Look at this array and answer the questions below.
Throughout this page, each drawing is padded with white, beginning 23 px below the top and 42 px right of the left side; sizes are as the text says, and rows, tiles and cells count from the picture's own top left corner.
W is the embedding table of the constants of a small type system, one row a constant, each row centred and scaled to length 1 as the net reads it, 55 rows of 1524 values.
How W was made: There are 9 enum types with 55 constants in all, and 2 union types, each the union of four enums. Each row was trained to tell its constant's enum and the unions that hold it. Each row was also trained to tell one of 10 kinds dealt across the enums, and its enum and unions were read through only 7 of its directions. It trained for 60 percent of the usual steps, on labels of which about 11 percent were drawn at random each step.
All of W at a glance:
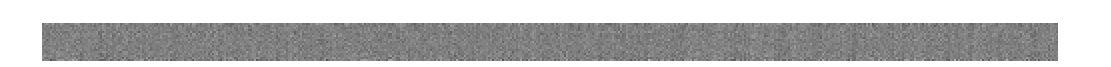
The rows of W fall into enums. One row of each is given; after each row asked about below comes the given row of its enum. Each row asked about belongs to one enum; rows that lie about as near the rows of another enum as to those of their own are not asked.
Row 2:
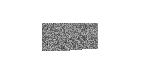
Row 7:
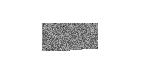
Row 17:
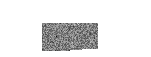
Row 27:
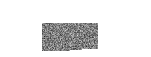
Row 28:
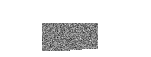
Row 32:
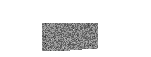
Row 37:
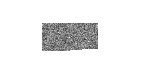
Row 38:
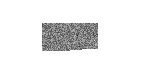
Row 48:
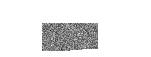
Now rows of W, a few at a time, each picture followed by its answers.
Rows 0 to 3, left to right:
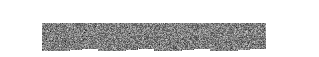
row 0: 2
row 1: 2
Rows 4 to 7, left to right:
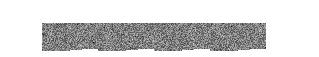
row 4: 7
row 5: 27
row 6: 32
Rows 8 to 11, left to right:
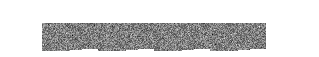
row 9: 32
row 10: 27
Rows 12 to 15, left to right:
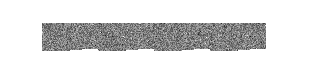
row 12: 38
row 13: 48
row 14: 37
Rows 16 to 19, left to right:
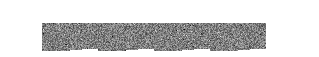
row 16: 2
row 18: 28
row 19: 27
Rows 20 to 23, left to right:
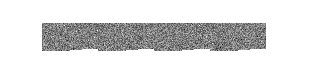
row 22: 32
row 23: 48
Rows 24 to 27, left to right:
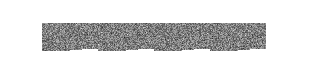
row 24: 37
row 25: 38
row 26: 37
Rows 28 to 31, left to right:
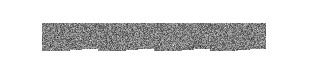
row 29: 48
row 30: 27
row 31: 37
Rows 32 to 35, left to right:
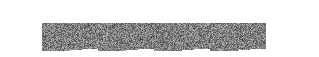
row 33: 7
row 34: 48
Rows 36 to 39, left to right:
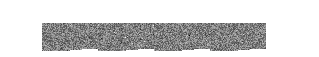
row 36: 2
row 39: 7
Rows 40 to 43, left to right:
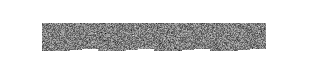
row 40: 37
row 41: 32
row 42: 17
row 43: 27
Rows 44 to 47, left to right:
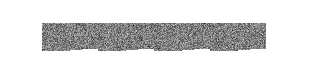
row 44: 2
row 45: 28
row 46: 38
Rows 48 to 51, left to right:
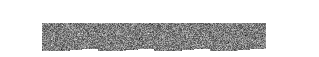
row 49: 37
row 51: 27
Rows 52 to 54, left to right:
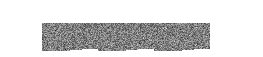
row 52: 32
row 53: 32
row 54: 38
